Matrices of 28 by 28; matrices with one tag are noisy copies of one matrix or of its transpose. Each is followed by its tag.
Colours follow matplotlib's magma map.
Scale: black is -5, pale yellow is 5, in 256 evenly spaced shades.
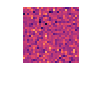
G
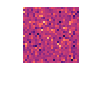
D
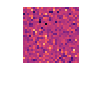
G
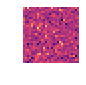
D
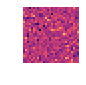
G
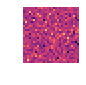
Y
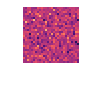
Y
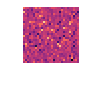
D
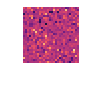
G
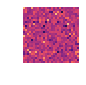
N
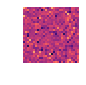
N
